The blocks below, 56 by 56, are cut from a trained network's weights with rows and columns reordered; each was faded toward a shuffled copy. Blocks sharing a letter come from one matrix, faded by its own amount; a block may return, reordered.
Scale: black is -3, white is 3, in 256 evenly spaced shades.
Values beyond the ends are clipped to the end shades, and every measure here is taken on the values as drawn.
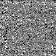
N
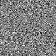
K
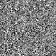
K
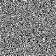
K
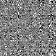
N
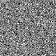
K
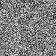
K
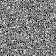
K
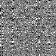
N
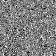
K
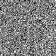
K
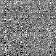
N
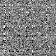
N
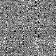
N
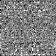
N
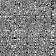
N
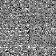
N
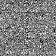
N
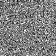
K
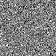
K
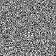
K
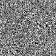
K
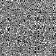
N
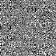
N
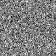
K
